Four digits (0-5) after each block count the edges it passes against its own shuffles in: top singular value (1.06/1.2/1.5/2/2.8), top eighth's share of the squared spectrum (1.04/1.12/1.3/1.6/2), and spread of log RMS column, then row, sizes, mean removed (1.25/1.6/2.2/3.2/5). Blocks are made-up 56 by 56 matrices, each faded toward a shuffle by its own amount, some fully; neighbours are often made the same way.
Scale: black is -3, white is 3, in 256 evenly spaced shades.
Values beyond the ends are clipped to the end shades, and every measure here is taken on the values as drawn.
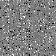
3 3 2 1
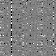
4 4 2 0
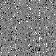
3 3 2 1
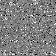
2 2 0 3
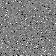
0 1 0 0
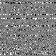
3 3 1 3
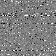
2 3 0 2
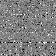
2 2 0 2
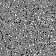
0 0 0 0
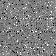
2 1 0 1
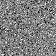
0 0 0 0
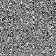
3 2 3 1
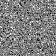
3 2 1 0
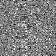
3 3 1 1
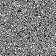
1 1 0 0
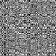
4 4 2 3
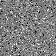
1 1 0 0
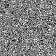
2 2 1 0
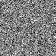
2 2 0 0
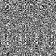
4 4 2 2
